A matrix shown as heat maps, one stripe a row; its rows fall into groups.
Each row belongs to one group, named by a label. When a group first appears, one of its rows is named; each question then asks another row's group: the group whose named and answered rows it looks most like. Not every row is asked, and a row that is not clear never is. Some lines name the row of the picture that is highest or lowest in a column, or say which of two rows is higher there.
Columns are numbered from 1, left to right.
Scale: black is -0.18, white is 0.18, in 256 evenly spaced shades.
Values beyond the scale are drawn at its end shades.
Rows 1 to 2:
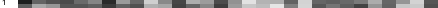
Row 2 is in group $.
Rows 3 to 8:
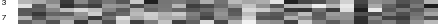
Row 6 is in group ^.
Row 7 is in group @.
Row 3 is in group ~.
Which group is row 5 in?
~
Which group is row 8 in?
$
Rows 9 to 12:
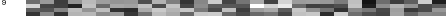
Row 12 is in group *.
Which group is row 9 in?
$
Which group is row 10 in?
~
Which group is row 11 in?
^
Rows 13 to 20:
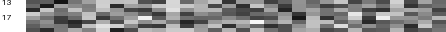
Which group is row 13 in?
*
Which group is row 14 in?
^
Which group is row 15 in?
*
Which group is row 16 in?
~
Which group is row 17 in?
~
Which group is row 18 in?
$
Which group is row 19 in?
*
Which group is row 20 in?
^
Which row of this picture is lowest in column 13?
18
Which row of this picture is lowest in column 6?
17
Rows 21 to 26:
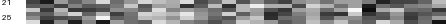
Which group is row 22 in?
$
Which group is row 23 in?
@
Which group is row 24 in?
^
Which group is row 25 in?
^
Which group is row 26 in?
@
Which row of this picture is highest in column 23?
26
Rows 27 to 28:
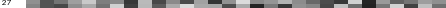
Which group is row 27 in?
~
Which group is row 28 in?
*
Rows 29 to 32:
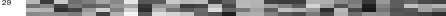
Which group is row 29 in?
@
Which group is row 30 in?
$
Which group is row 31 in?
$
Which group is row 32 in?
@
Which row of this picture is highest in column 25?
32
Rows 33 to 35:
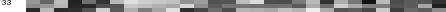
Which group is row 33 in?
@
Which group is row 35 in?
$
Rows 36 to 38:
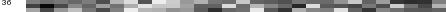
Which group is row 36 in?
@
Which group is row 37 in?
^
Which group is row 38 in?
@
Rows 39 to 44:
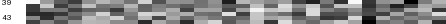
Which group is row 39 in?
~
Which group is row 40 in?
$
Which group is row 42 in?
^
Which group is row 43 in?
~
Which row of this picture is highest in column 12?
42
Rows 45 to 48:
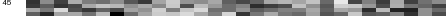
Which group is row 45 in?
*
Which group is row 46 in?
*
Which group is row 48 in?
^
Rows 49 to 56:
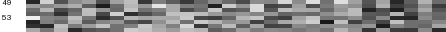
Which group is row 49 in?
$
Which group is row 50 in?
@
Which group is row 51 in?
$
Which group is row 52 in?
*
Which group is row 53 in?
@
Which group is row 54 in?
*
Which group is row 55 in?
^
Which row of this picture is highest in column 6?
55
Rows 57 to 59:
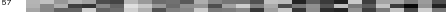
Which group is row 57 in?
~
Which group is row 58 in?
@
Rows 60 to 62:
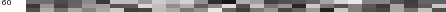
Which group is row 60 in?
@
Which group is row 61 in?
^
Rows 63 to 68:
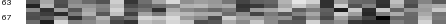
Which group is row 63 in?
*
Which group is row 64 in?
*
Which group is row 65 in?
~
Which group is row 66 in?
*
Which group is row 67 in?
^
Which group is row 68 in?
^
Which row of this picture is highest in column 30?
65
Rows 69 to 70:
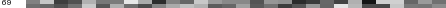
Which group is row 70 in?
*
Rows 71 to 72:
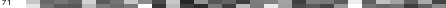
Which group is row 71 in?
~
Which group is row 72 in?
~
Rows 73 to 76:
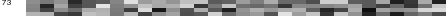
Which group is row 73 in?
@
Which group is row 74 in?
^
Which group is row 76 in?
$
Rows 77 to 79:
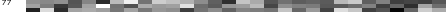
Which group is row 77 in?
@
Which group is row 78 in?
^
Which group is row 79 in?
$
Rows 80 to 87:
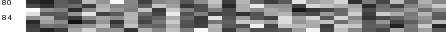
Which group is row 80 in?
*
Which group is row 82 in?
~
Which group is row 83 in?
~
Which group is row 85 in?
$
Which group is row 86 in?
$
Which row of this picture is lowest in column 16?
83
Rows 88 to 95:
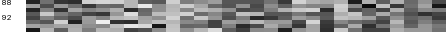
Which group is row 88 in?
*
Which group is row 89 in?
@
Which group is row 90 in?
*
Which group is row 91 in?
@
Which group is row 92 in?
*
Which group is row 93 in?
^
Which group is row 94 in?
~
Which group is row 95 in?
*
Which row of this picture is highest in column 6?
93
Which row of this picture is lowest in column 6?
91
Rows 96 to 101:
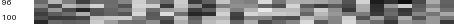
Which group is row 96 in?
$
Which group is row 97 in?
~
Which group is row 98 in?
$
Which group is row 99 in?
$
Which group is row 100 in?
*
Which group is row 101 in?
*
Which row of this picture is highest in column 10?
99
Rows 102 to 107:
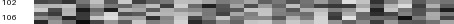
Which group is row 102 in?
*
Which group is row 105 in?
^
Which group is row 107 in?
$
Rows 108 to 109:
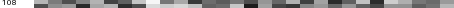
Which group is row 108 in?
~
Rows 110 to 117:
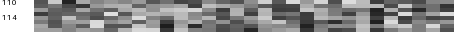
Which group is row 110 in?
$
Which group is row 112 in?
@
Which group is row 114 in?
@
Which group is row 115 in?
~
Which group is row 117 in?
~
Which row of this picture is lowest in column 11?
110
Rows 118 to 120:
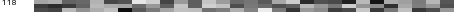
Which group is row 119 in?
*
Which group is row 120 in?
^
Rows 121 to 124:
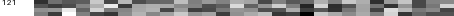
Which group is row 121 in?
*
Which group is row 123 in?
~
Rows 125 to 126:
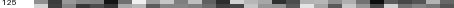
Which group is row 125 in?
@
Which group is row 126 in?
@
